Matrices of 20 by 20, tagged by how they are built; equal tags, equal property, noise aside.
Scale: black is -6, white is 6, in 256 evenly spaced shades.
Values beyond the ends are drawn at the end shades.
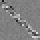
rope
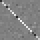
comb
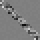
rope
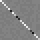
comb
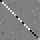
comb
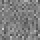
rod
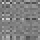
rod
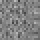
rod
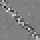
rope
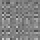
rod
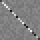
comb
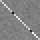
comb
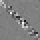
rope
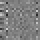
rod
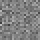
rod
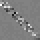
rope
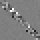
rope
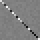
comb
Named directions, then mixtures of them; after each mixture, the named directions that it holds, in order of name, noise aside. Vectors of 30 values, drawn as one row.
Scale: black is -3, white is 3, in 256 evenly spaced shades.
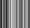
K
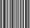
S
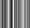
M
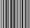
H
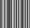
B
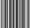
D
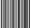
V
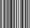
B, H, S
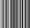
H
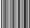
V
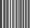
K, M, S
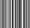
B, H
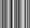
M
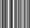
M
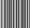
B, D, V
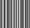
B, S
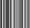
B, H, K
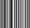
B, M, S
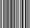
B, H, S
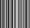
D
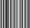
H, K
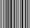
B, H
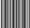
D, V
